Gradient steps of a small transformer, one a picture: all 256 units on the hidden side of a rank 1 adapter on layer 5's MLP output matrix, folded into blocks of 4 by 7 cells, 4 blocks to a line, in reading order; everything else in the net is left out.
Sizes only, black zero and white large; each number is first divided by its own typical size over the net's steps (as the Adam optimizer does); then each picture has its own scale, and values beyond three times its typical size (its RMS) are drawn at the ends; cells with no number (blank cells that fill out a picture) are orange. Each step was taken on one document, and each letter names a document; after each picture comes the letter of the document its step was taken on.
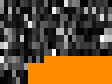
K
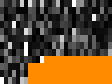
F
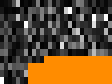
F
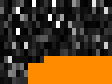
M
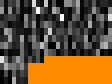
K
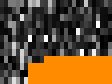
F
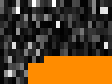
M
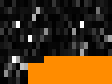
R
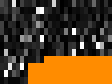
R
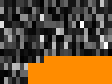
K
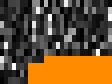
K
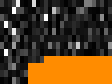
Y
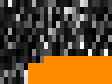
F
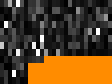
Y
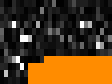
R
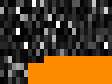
M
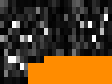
R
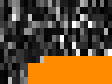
F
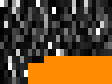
Y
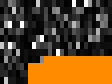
Y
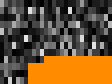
F
